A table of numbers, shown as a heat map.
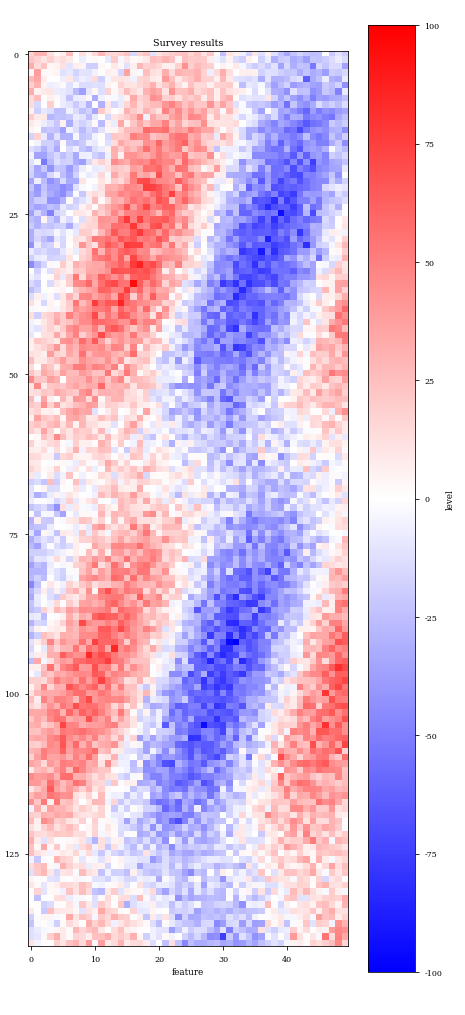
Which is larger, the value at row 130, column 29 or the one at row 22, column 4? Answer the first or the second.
the first
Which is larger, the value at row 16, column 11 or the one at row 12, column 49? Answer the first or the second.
the first
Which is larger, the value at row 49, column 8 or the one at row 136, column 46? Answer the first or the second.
the first
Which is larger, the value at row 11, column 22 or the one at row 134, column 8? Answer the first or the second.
the first
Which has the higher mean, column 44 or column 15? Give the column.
15
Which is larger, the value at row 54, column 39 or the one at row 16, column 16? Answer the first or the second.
the second
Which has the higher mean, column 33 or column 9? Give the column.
9
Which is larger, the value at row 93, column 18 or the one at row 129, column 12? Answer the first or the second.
the first
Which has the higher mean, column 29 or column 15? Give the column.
15
